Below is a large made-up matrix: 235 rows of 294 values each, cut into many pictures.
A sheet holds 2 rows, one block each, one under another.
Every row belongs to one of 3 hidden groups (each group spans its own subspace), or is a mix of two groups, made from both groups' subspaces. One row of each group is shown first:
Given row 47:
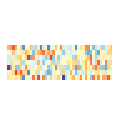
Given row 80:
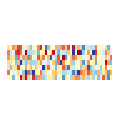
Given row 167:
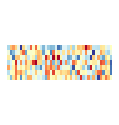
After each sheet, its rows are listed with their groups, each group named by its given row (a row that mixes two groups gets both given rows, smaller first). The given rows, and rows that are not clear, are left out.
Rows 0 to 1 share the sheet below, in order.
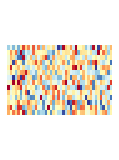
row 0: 47
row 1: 80
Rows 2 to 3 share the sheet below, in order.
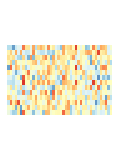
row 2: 47
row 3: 47
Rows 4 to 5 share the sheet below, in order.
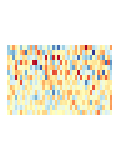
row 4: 167
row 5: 167
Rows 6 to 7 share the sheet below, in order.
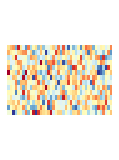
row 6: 80
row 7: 47 and 80
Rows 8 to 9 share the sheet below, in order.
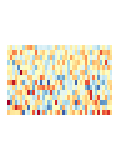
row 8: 47
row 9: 47
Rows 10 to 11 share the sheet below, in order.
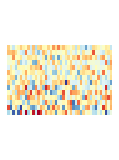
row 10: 167
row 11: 80
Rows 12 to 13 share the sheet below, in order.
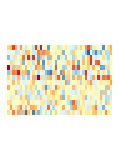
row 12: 47
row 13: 80
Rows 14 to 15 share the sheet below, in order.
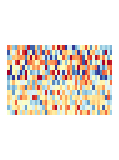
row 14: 80
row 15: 167
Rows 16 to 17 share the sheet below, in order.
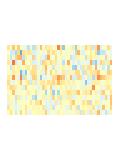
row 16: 47
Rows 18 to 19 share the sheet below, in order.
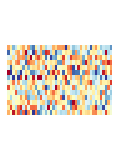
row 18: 80
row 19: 80
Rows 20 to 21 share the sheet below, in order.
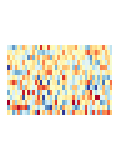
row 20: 47
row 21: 47
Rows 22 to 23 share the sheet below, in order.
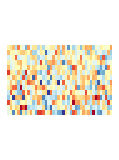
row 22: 80
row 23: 47
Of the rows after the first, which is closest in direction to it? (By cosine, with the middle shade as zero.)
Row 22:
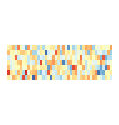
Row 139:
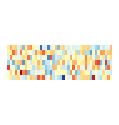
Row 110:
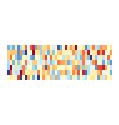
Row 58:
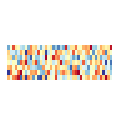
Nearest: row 58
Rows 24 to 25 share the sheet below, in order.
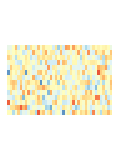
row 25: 47
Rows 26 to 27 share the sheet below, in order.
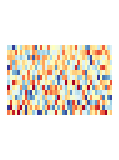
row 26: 47
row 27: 80
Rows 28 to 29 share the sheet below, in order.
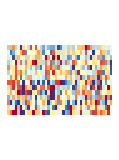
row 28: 167
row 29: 47
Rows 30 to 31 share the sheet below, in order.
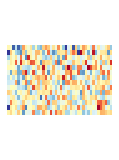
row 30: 80
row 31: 80
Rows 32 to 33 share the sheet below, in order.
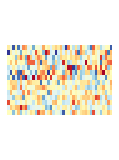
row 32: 80
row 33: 47
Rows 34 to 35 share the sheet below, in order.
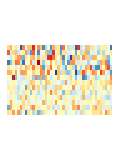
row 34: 167
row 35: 80
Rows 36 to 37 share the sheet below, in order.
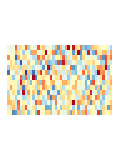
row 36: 80
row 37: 47 and 167
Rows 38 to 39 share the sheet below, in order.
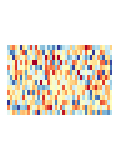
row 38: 167
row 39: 47
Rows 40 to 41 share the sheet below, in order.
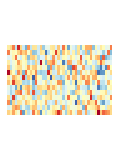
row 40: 80
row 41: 47
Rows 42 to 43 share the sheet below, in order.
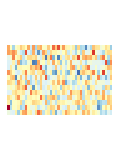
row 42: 167
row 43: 80
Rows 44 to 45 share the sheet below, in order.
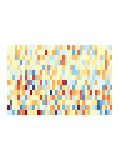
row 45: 80
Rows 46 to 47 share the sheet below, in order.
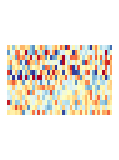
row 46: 80
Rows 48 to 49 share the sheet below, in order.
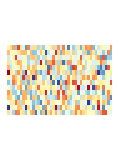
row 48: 80
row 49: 80 and 167
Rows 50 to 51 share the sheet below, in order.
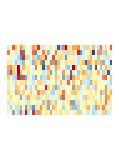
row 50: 47 and 80
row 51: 80
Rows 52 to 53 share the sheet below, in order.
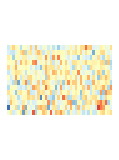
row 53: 80
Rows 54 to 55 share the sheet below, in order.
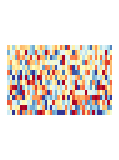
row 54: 80
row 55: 47
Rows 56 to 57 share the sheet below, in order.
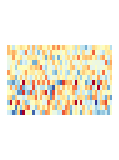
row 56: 167
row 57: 47
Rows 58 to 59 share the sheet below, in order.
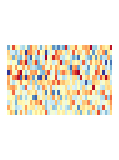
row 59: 167
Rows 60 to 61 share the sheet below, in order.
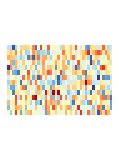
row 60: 47
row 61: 167
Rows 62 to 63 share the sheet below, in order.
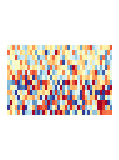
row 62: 80
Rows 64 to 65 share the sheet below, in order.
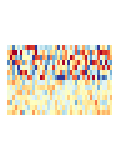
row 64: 47
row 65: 47
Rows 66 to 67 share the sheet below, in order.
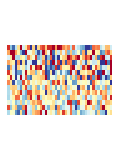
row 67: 80 and 167
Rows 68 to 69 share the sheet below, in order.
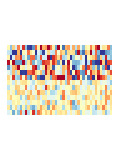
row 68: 47
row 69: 80
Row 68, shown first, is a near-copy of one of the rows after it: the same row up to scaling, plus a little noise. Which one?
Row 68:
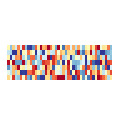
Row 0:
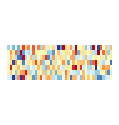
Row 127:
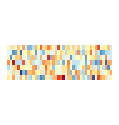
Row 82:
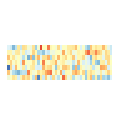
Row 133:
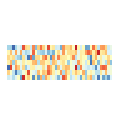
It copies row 127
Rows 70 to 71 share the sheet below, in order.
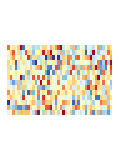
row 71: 47
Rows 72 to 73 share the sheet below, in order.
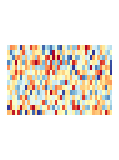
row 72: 167
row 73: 80
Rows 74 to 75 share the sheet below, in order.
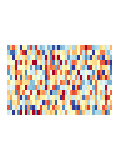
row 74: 167
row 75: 80
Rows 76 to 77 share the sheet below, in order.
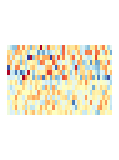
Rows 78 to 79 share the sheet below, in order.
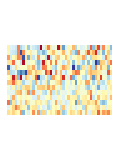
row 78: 47
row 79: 47
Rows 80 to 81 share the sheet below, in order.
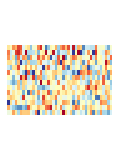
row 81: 47
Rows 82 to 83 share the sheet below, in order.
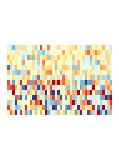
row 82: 47
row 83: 167
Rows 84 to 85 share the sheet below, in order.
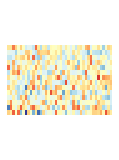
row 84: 47
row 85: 80
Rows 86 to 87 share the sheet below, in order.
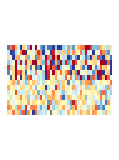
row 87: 80
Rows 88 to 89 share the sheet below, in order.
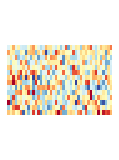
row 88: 80
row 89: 47
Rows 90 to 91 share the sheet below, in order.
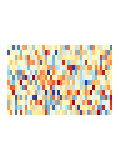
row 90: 80
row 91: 167
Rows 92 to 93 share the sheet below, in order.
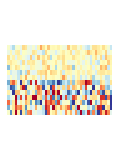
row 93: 167
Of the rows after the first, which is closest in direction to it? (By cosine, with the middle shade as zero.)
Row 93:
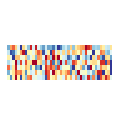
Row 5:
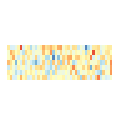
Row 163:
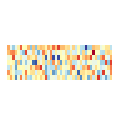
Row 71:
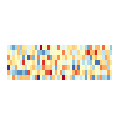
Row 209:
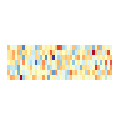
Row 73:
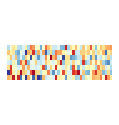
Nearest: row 73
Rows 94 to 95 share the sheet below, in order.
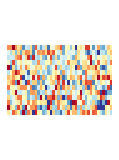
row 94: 47
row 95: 80
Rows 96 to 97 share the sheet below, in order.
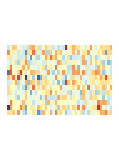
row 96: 80
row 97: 80
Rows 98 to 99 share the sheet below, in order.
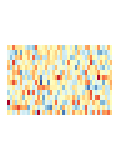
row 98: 47
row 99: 47
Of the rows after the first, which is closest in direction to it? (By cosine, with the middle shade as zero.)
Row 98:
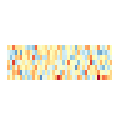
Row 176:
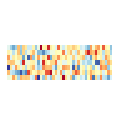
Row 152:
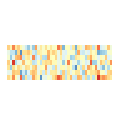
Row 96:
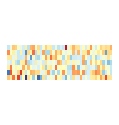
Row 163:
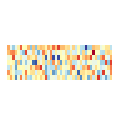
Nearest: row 152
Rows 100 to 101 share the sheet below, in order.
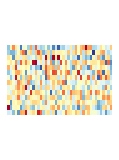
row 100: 167
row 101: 80
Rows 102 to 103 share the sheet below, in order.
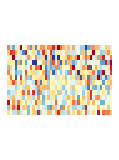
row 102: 167
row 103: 47
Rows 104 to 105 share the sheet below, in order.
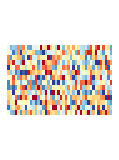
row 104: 47
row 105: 167
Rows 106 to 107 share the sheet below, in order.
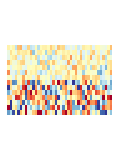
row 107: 80
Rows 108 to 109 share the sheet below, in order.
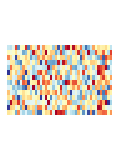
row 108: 80
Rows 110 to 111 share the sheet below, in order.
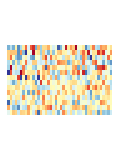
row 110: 47 and 80
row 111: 47
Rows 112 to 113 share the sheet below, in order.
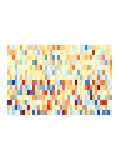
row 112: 167
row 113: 47
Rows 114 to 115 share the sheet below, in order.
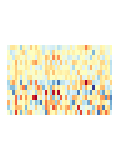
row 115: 167
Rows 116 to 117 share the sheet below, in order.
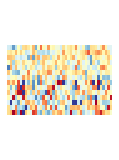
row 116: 47
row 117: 47
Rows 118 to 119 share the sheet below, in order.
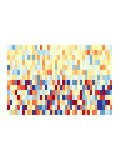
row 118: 47
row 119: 80
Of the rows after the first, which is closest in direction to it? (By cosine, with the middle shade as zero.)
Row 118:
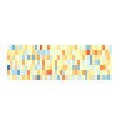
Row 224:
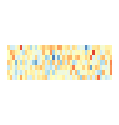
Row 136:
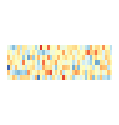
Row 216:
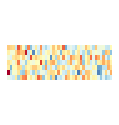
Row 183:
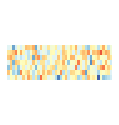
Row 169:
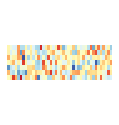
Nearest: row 136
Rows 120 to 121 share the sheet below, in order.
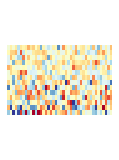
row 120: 47
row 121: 80
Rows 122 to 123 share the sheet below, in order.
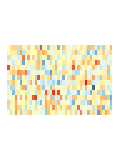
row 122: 47
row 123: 167
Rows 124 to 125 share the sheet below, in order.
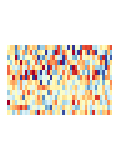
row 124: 80
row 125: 47
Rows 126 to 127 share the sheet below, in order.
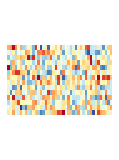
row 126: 47
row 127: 47
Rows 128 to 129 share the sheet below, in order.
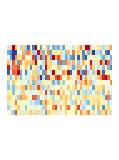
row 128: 47 and 167
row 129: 167
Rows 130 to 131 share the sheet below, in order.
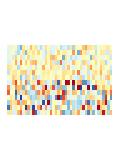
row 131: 80
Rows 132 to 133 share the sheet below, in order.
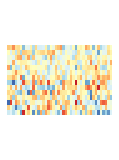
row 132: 47
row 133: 47
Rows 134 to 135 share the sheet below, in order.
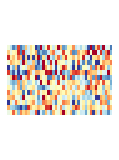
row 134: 47
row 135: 47
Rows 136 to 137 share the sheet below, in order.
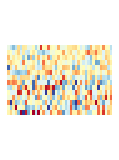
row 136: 47
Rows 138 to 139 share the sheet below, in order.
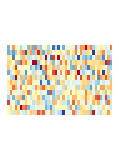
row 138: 167
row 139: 47
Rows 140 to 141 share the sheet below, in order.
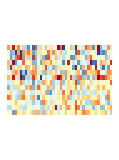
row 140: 47
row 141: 167
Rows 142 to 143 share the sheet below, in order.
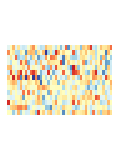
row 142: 80
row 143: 47
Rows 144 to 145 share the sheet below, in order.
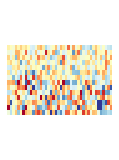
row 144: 80
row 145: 80
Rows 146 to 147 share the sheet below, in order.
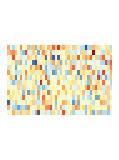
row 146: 167
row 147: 47
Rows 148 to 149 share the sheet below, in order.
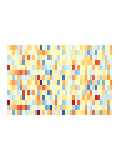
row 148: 47
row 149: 47
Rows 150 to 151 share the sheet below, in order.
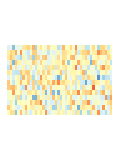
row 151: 167
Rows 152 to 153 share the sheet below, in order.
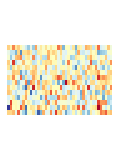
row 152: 47
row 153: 80
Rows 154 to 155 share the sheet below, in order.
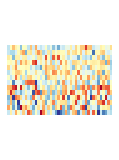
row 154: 167
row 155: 47
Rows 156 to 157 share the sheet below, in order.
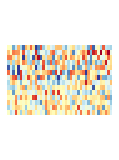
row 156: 47
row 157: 167
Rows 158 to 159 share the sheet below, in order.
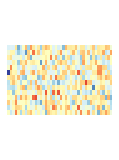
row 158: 80
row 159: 167
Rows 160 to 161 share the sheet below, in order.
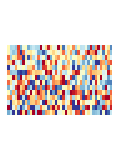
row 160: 47
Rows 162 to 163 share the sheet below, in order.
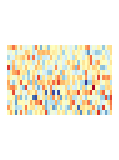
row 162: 47
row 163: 167
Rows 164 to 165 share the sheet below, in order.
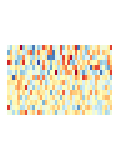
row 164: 167
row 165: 80
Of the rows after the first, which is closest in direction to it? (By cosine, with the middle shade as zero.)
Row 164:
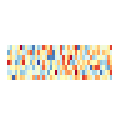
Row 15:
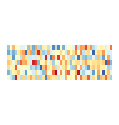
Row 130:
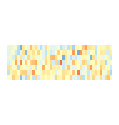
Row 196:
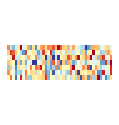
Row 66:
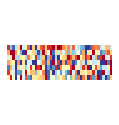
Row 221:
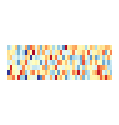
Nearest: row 15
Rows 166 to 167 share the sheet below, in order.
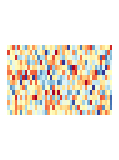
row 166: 80
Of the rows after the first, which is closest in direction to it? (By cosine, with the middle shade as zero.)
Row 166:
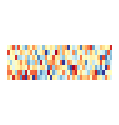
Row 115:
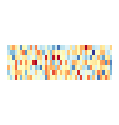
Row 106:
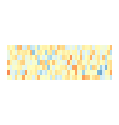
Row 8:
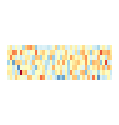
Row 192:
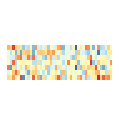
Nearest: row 106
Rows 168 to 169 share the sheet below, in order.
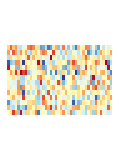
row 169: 47
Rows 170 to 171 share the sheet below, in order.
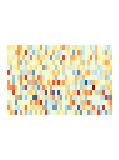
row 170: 80
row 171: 167
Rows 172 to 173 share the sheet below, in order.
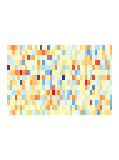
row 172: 47
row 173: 167
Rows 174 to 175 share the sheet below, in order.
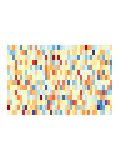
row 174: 167
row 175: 80
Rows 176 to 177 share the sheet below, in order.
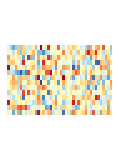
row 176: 47
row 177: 47
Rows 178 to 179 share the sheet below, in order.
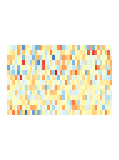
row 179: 80
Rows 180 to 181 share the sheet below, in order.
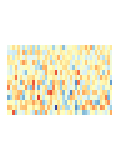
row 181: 167
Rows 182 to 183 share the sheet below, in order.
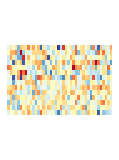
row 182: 47
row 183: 47
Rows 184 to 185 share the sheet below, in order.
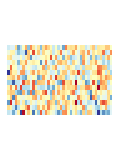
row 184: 80
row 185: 47
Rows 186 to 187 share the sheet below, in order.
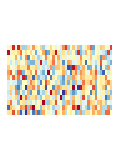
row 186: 80
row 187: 80
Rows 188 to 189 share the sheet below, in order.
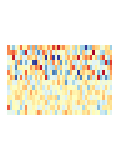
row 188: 167
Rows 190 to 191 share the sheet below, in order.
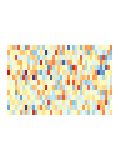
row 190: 80
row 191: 80
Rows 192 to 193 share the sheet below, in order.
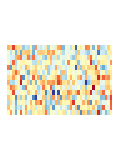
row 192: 47
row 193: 167
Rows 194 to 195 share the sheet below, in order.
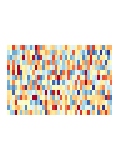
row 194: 47
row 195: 167
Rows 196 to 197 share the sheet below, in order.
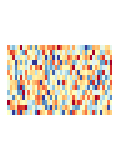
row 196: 167
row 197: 47
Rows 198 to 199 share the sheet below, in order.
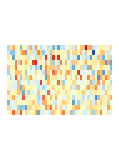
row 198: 167
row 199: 47
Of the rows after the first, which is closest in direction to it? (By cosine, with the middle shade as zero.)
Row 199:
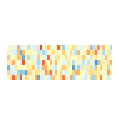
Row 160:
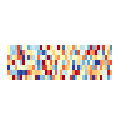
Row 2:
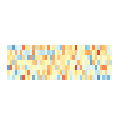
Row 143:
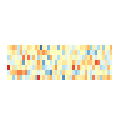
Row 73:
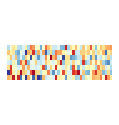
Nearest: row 160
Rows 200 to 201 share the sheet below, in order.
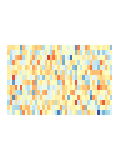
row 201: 47
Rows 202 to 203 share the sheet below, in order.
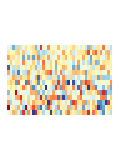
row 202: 47
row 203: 80
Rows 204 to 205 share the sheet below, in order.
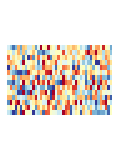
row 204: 47
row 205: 47
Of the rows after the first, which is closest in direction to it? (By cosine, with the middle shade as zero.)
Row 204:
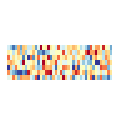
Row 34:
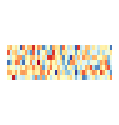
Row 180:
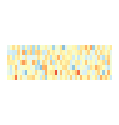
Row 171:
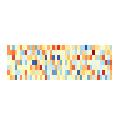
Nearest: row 180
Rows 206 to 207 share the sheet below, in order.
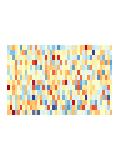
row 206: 167
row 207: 80 and 167
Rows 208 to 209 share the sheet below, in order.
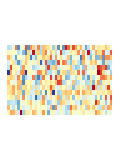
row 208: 80
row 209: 47 and 167
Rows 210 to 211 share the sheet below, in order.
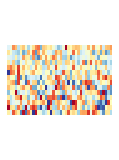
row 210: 47 and 80
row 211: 80
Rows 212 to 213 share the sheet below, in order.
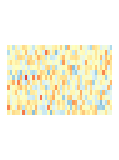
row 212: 80
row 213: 80
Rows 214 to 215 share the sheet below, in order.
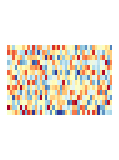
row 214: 167
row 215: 47 and 80
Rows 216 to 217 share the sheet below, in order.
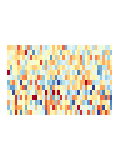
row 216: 80
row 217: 167
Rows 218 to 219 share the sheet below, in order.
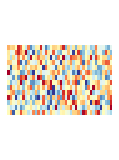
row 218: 80
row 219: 167
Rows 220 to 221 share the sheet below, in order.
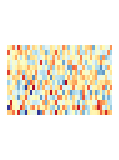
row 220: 80
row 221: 80
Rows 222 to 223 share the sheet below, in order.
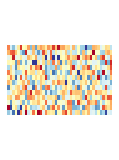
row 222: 167
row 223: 80
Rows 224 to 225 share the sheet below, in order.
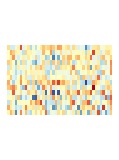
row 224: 167
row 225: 167
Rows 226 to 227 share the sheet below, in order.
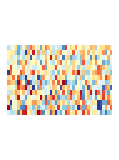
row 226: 80
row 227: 80
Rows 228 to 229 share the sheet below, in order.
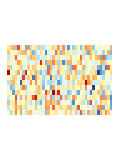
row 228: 80
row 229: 167
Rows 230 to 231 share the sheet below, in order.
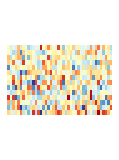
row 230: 47
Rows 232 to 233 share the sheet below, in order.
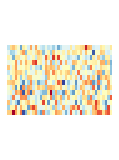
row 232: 167
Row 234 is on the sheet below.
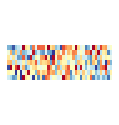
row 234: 47
